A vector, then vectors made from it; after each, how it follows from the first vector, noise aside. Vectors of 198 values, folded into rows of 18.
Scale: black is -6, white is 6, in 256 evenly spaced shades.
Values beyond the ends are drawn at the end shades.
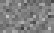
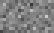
reversed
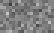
wrapped around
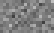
wrapped around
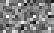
scaled up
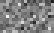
scaled up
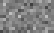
reversed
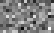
scaled up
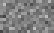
reversed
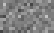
reversed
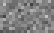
reversed
